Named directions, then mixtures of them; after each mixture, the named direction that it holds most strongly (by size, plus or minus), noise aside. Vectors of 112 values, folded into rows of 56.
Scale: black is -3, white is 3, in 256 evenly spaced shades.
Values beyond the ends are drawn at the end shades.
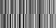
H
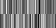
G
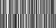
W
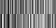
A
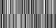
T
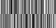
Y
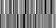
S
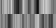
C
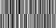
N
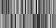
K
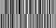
N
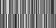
W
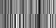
H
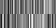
A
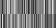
T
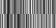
T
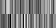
H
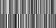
W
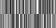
N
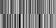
H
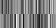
K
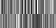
K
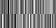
A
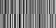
H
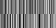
H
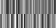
W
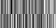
Y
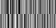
N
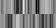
C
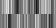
C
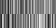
A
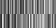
A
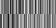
N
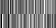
A
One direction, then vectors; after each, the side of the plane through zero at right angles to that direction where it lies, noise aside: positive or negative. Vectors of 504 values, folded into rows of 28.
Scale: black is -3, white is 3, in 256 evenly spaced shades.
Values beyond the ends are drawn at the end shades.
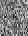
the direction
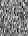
negative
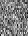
negative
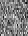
negative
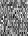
positive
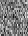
positive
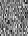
negative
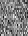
negative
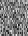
positive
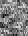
negative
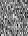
negative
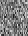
positive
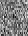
positive
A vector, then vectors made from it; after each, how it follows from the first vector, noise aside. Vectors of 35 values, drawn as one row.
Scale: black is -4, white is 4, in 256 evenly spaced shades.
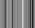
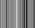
wrapped around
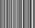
sign-scrambled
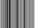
wrapped around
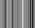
copied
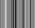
wrapped around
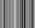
wrapped around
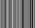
sign-scrambled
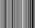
copied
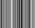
wrapped around
